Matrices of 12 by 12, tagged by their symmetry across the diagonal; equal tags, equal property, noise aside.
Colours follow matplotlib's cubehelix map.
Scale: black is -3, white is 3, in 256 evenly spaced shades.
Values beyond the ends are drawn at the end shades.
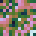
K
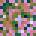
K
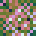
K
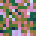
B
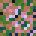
K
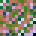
K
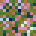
K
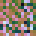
B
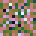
B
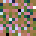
B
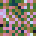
B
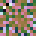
B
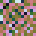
K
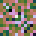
K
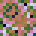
K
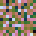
B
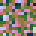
B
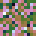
B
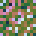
K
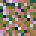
B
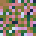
B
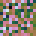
B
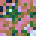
K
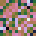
K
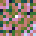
K
